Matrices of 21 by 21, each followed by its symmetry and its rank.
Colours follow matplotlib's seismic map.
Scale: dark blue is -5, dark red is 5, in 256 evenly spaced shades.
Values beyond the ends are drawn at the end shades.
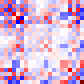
symmetric, rank three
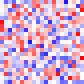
neither, full rank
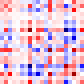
symmetric, rank two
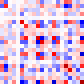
symmetric, rank three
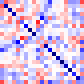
symmetric, full rank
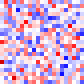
neither, full rank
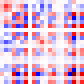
symmetric, rank two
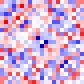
symmetric, full rank
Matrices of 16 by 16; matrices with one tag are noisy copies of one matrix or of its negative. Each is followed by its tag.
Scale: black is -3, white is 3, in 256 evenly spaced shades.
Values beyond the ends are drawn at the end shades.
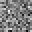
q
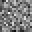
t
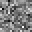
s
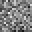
t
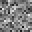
s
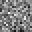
t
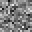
s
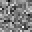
s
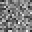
q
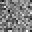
q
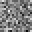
q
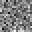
t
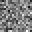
q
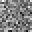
q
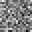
q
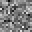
s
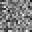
q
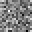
q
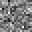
s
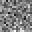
t
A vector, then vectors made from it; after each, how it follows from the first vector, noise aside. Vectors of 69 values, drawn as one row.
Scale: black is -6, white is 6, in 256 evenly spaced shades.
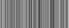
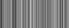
wrapped around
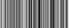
scaled up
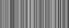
wrapped around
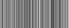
sign-scrambled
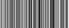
scaled up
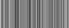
reversed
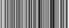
scaled up
